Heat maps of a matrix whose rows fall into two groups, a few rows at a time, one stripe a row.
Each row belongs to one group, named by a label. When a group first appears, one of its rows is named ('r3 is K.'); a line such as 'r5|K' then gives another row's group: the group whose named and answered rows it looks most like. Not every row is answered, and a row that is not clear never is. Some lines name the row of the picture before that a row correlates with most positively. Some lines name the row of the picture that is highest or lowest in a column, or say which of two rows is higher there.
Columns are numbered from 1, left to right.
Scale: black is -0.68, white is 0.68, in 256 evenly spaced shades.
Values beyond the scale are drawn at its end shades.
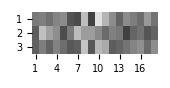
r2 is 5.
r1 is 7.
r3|7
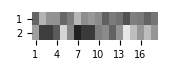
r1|5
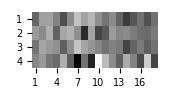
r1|5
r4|7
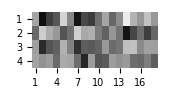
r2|5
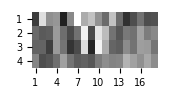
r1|5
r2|7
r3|7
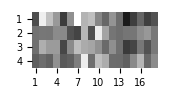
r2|7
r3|5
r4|7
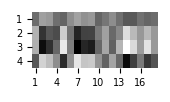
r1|5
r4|5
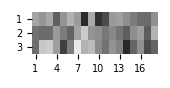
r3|5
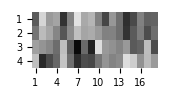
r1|5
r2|5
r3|7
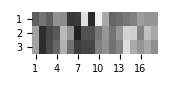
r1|7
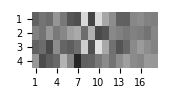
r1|7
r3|7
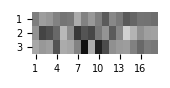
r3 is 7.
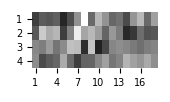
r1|7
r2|5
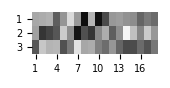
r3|5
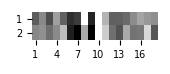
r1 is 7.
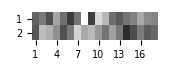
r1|7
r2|5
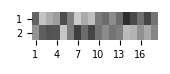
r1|5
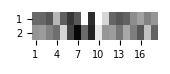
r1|7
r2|7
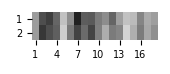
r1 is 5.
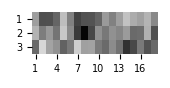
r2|7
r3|5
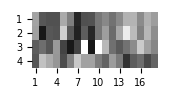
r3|7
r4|5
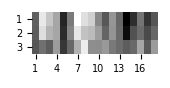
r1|5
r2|5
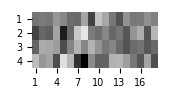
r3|5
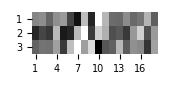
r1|7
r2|7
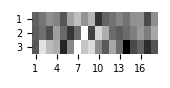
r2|7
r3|5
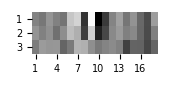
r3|5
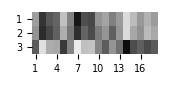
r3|5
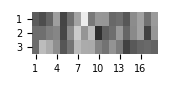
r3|5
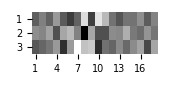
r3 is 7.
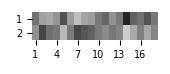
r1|5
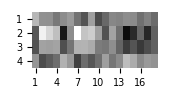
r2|5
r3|5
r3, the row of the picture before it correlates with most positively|1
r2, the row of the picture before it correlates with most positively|1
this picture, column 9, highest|2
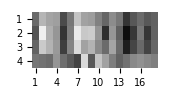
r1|5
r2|5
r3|5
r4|7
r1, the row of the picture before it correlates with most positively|2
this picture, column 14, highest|4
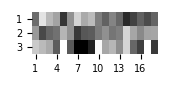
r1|5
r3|7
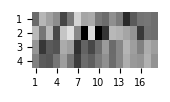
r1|5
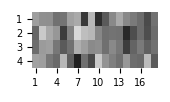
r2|5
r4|7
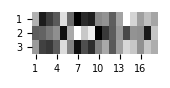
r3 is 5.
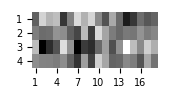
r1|5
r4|7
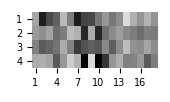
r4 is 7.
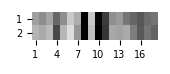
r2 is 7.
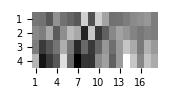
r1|7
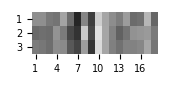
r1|7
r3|7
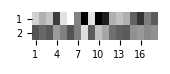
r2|7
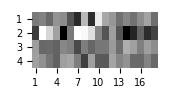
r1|7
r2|5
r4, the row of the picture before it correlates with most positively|1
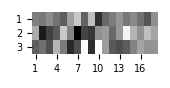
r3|7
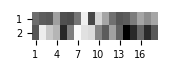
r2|5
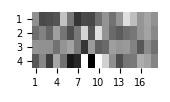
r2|7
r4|7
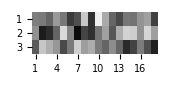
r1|7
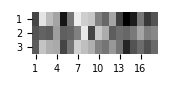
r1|5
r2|7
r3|5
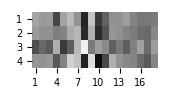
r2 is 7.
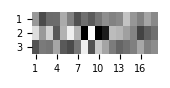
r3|7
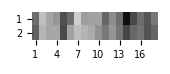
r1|5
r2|5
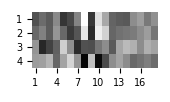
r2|7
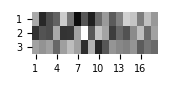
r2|7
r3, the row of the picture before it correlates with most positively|4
